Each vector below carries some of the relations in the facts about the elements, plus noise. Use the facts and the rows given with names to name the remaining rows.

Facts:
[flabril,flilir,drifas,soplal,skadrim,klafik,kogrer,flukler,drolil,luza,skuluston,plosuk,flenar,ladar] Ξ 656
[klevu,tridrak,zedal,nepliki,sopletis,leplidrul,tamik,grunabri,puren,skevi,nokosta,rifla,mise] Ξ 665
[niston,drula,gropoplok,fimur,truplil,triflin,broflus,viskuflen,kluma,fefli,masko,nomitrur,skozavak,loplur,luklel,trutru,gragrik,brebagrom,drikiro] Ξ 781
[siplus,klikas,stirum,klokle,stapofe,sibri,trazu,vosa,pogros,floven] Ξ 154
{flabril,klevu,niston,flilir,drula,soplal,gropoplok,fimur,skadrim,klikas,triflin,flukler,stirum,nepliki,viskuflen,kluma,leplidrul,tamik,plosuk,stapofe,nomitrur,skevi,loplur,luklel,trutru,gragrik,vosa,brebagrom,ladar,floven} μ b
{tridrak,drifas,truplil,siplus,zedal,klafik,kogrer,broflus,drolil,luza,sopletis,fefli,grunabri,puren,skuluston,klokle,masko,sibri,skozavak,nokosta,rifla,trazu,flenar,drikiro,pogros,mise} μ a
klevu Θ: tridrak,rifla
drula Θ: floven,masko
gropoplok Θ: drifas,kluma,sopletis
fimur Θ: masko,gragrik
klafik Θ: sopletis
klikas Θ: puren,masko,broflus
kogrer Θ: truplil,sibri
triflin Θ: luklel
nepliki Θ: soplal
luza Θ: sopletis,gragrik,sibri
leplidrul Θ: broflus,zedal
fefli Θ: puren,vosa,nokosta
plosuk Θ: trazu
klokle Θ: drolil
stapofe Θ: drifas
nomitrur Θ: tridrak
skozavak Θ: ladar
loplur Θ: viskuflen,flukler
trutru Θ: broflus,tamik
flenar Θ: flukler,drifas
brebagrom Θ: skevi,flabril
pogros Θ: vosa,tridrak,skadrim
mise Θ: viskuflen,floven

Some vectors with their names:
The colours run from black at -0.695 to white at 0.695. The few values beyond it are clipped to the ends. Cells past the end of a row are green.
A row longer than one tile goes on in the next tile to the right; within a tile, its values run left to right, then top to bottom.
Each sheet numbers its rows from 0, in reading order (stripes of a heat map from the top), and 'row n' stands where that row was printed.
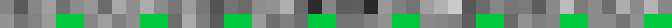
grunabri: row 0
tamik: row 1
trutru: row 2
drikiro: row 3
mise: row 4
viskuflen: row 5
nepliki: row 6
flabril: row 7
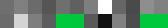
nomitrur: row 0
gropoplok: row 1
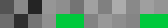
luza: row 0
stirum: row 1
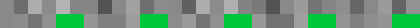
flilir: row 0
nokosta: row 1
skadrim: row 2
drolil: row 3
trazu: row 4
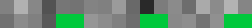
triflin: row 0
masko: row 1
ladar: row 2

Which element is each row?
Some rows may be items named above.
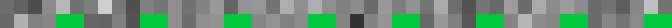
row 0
leplidrul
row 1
loplur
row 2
sibri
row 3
skevi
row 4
sopletis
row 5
fimur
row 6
vosa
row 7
plosuk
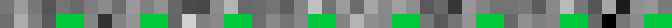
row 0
trutru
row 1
sopletis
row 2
klevu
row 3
plosuk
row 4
vosa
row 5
kogrer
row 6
nepliki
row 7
flenar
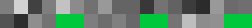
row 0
stapofe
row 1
skozavak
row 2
pogros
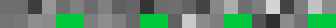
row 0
klokle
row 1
fefli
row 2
klikas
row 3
stapofe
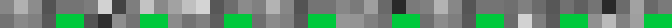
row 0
brebagrom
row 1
stapofe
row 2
kluma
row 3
triflin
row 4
broflus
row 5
triflin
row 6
nomitrur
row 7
tridrak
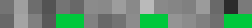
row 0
drula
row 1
flukler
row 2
masko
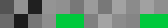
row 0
klafik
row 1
floven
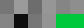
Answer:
drifas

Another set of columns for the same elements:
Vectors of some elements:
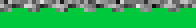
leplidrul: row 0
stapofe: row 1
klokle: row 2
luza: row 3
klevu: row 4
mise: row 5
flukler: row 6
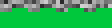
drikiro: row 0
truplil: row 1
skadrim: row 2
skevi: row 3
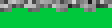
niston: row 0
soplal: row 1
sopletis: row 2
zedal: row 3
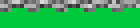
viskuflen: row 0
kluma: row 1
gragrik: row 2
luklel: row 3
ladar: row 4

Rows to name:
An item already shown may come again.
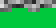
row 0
floven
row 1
skozavak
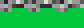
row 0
broflus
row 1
masko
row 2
skozavak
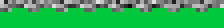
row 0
skadrim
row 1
plosuk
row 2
trutru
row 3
kluma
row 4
klikas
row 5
stapofe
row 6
grunabri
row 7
nepliki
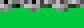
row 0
pogros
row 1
tridrak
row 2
sibri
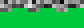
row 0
tamik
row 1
vosa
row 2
fefli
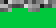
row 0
nomitrur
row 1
sopletis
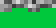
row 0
drifas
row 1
stirum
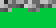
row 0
skadrim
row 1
flukler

